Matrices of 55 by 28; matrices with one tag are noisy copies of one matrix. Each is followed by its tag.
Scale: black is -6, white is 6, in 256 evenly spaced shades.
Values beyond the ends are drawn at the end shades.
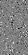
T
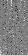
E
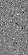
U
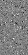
U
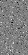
T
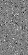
U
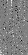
E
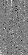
E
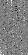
E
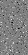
T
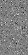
U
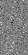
T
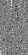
E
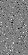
T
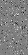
U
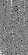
E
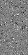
U
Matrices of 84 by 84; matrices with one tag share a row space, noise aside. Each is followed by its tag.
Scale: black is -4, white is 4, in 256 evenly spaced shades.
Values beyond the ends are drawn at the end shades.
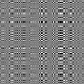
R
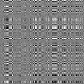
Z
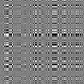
Z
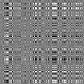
Z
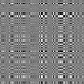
R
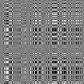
Z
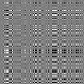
Z
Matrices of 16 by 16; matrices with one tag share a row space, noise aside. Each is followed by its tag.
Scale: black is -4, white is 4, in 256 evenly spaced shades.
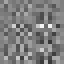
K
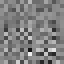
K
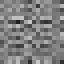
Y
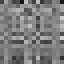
Y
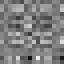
Y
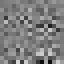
K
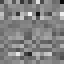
Y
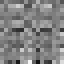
Y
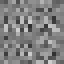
K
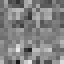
Y
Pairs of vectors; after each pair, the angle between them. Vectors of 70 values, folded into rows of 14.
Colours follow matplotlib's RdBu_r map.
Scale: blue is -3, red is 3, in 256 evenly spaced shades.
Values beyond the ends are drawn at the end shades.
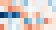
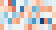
partly aligned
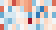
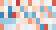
partly aligned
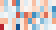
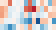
orthogonal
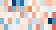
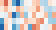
partly aligned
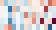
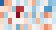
partly opposed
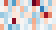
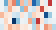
nearly opposite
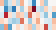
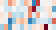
partly aligned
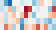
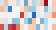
orthogonal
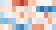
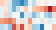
nearly opposite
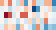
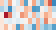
nearly parallel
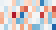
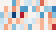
nearly opposite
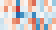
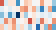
partly aligned
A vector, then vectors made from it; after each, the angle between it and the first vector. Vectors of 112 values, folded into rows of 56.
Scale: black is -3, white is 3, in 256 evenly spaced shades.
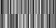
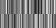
orthogonal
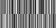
orthogonal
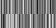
orthogonal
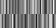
partly opposed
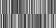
partly opposed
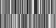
partly opposed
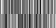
nearly opposite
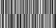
orthogonal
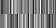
nearly parallel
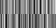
partly opposed
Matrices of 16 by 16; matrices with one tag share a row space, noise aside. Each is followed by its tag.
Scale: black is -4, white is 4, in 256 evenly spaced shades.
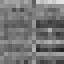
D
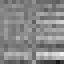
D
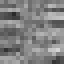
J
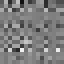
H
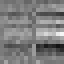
D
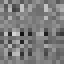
H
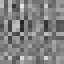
H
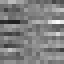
J
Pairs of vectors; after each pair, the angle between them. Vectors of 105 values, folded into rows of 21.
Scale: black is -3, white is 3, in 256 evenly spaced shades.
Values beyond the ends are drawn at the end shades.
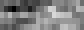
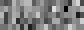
orthogonal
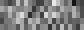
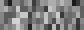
partly aligned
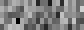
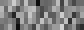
partly aligned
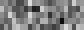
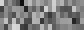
orthogonal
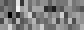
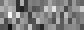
nearly opposite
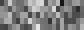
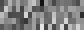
orthogonal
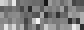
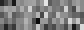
nearly opposite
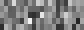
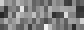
orthogonal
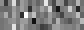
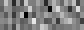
nearly opposite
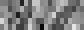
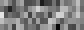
orthogonal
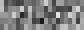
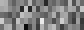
partly opposed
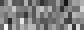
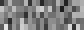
nearly parallel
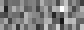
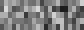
nearly opposite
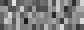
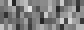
partly opposed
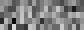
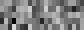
nearly parallel
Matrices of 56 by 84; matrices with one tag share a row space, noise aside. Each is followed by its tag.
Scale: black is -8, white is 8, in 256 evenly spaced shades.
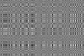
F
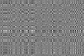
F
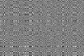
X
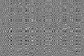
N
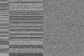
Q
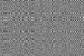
F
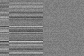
Q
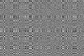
X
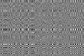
F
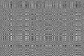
N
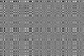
X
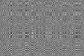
N
